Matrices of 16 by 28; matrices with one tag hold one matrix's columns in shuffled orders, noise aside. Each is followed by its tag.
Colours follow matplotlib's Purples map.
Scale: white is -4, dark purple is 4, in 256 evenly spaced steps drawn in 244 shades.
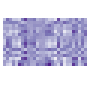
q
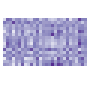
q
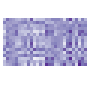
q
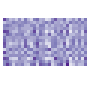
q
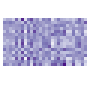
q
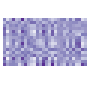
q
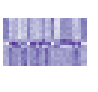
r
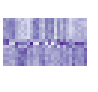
r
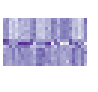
r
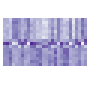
r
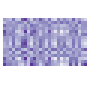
q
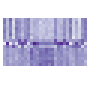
r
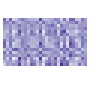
q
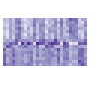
r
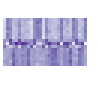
r
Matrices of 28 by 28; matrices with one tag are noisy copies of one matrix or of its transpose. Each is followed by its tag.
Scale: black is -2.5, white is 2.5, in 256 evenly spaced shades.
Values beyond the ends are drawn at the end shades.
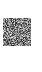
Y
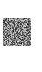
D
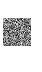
Y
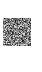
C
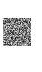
C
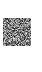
D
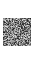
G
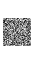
D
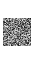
G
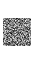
D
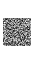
D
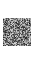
C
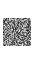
D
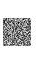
D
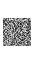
D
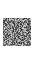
D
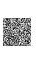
G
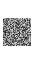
C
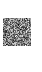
C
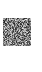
D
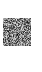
Y
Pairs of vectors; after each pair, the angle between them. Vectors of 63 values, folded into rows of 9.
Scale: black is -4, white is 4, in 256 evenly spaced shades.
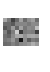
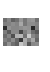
partly aligned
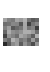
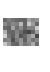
nearly opposite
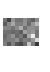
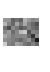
partly opposed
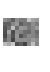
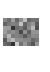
partly opposed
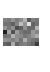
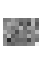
partly opposed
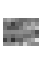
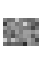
partly opposed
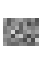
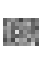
partly opposed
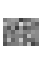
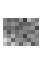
orthogonal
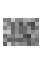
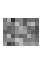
partly opposed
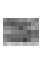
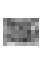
nearly parallel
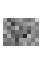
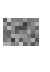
partly opposed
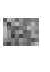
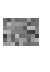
orthogonal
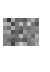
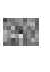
partly aligned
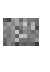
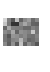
orthogonal
